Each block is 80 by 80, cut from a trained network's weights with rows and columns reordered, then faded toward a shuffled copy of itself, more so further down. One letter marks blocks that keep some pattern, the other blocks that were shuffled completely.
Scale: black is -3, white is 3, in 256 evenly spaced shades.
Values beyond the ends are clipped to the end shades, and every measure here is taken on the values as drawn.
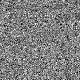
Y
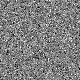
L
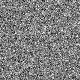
L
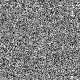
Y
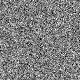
L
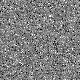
L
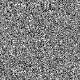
Y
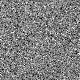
L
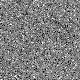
L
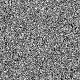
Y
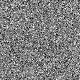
L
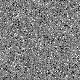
L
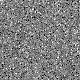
L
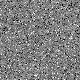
L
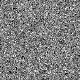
Y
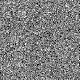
Y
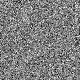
L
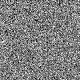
L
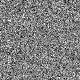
Y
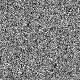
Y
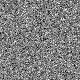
L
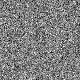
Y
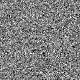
Y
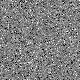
L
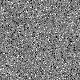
L
